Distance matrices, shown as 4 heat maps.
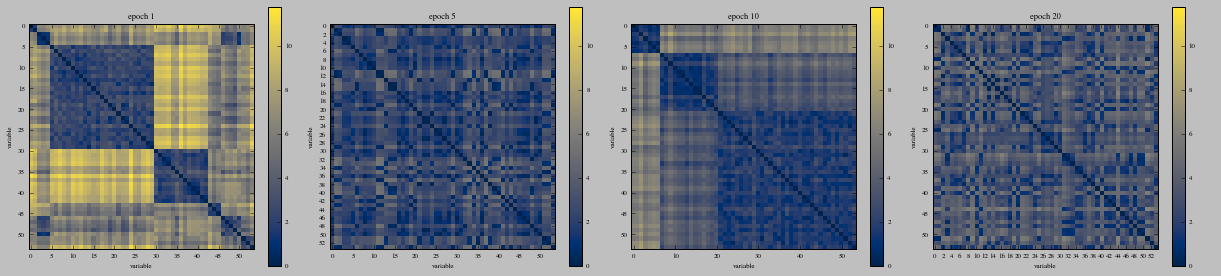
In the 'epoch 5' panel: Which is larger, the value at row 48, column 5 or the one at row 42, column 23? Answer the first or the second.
the first
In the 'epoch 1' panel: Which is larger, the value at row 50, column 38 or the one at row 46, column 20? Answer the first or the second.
the first
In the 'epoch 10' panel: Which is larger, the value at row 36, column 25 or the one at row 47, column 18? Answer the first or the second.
the second
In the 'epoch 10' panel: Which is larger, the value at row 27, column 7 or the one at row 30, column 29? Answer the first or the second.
the first
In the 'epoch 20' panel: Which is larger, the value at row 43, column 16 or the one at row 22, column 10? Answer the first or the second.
the second
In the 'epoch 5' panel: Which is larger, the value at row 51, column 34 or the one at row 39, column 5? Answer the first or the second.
the first
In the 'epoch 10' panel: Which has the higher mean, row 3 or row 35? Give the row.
3
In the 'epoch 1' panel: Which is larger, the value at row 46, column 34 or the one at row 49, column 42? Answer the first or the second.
the second
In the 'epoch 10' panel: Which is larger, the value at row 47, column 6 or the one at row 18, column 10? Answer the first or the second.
the first
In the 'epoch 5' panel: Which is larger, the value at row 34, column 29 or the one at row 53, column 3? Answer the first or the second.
the second
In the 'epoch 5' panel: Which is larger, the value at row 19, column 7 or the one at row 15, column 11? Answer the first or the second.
the second
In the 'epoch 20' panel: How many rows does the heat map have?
54
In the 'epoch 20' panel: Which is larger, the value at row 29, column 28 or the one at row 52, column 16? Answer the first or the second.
the second
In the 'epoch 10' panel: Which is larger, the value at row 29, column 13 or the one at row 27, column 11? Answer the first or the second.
the second
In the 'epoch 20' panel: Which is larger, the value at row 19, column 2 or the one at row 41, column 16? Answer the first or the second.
the second
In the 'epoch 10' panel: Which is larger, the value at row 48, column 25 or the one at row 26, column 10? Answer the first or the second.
the second
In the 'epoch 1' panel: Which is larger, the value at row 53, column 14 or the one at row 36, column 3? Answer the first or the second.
the first
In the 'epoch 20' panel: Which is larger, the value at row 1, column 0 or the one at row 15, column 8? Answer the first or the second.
the second
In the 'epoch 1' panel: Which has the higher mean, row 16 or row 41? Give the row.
41
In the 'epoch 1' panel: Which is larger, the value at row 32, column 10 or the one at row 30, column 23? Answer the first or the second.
the first
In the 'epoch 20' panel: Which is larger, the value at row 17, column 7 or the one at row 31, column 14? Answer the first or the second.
the second
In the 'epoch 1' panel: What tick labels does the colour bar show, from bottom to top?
0, 2, 4, 6, 8, 10
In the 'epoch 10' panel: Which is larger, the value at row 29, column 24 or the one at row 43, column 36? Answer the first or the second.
the first
